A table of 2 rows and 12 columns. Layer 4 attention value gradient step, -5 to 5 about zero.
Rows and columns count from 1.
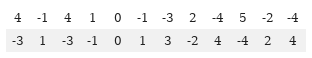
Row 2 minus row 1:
-7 2 -7 -2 0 2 6 -4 8 -9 4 8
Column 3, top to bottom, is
4 -3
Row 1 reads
4 -1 4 1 0 -1 -3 2 -4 5 -2 -4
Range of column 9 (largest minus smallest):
8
